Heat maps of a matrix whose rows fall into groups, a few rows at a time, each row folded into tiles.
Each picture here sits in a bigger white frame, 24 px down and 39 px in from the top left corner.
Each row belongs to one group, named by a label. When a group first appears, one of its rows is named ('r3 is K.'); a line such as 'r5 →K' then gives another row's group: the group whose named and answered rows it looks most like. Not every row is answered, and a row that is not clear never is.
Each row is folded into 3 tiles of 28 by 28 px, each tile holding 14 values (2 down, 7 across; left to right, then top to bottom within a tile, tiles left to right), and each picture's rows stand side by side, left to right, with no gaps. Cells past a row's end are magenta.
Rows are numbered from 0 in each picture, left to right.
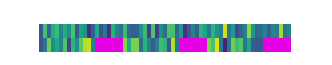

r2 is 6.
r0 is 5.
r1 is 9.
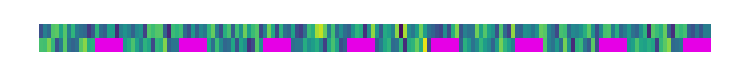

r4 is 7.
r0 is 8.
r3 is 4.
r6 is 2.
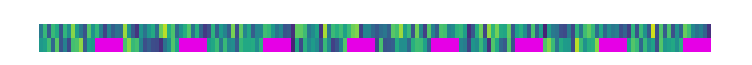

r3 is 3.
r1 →2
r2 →5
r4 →4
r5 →2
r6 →5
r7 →5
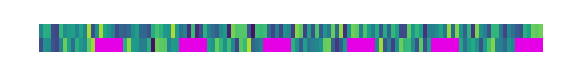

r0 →3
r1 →7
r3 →3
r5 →6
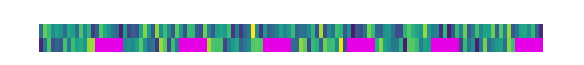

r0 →3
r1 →4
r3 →9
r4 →7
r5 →3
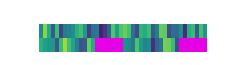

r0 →6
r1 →4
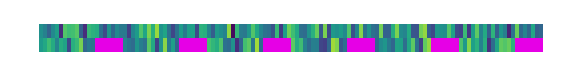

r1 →4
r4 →3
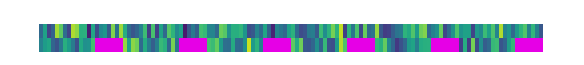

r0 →6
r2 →8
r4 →2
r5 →3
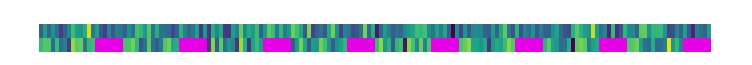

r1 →8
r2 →3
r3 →6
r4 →7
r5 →5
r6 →7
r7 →8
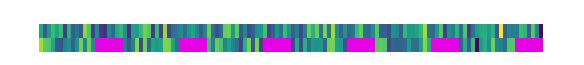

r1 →4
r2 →9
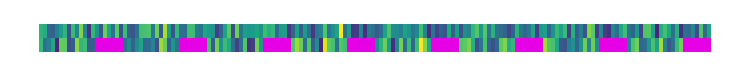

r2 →2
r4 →8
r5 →8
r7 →6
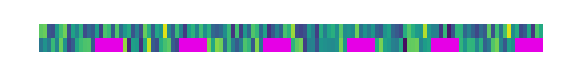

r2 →9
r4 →7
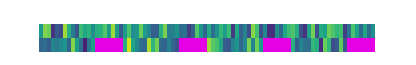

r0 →3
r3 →2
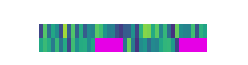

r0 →5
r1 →4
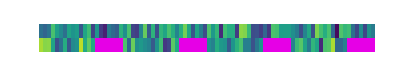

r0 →8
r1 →2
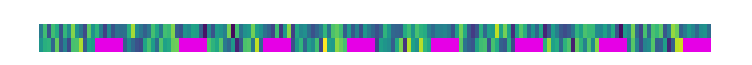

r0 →5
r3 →5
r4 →7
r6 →7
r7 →3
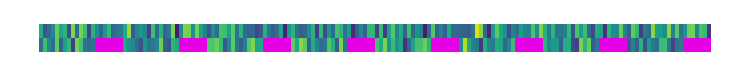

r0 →4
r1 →2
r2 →8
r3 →9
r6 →4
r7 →3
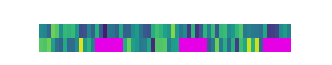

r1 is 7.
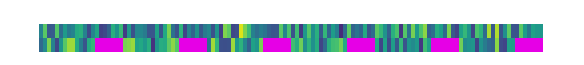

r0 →6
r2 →6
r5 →2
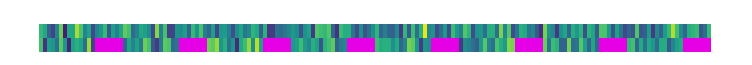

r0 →2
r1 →4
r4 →9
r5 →3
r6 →2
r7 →7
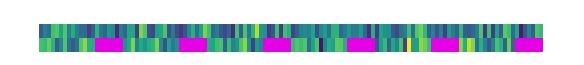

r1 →6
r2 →9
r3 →7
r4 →5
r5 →9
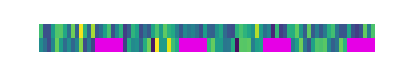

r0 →4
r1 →7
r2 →7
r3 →6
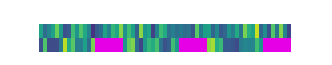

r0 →6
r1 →6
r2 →2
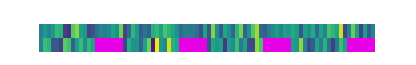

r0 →6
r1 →7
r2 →3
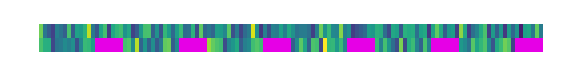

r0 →2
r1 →4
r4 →2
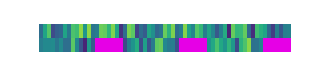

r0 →3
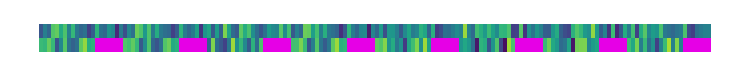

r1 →8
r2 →6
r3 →8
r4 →5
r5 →3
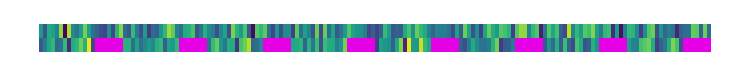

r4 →7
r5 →3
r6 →3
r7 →4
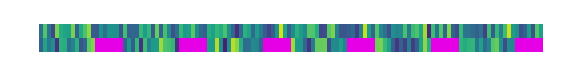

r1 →4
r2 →6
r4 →2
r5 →9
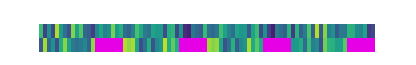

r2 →8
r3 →5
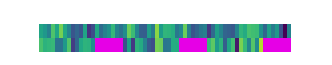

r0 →8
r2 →7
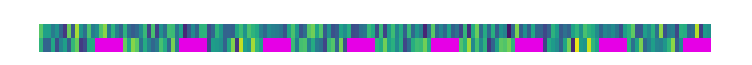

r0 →2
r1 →9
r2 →7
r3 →9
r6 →7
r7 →4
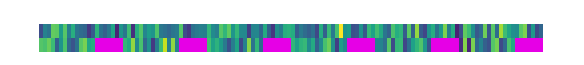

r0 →8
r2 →8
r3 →9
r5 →3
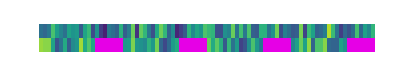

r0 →8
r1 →6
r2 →4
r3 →6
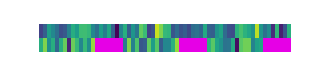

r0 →7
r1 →6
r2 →7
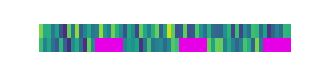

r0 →2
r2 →9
